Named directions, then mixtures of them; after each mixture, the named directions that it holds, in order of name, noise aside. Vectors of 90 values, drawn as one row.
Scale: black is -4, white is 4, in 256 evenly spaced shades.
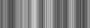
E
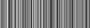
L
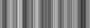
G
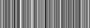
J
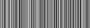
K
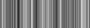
G, J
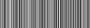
K, L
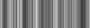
G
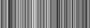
E, L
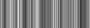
G, K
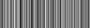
J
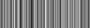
J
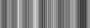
E, G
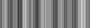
G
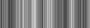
E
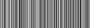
K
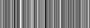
J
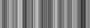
G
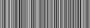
K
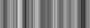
G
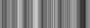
E, G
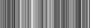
E, J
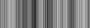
E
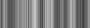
E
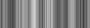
E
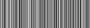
K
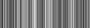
E, J
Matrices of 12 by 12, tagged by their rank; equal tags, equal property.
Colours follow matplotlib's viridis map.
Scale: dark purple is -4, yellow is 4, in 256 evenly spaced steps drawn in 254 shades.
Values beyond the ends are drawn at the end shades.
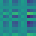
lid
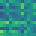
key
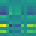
lid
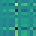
lid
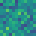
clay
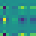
lid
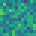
clay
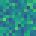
clay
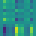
lid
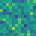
clay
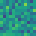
clay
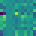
key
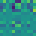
key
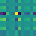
lid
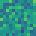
clay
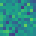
clay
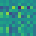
key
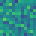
clay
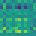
key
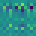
key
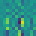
key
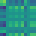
lid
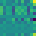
key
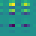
lid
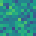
clay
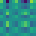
lid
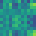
key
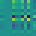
lid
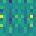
key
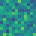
clay
